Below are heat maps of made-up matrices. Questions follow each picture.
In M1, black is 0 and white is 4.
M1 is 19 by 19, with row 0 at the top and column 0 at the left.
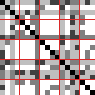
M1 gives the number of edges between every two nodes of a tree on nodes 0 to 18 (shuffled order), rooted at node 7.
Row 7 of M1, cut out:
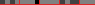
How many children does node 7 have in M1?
5
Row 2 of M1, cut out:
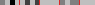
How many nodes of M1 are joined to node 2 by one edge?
2
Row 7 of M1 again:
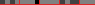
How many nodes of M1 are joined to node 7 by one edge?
5
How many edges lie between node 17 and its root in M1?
2
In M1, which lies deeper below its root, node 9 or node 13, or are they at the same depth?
the same depth
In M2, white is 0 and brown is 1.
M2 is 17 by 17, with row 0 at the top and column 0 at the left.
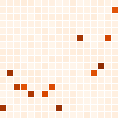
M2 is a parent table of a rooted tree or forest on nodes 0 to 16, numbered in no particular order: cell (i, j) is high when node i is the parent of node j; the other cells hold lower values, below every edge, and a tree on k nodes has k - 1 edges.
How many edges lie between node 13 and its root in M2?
1
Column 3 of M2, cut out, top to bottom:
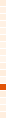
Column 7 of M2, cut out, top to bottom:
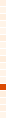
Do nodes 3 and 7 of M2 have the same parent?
yes
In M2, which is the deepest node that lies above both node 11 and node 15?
5
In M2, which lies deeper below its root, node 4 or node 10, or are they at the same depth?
node 4
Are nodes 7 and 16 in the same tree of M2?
no
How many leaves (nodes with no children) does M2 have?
10
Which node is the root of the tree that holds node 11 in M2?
5
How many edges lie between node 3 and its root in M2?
1
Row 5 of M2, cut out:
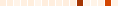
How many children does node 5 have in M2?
2
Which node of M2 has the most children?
12
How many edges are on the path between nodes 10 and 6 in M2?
2
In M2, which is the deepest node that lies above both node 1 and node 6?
10
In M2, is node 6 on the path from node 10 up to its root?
no
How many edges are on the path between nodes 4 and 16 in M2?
4
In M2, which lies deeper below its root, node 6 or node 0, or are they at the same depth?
the same depth
